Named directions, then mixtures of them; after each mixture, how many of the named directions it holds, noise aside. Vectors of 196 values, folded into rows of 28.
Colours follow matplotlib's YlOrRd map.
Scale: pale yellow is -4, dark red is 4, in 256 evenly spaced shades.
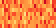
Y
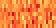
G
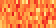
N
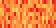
two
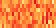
three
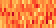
two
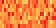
two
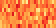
one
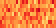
one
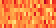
two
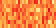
two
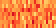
one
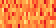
two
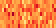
three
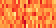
three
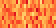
three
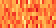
three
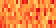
one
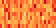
one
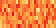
one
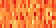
two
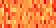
one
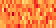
three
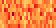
three
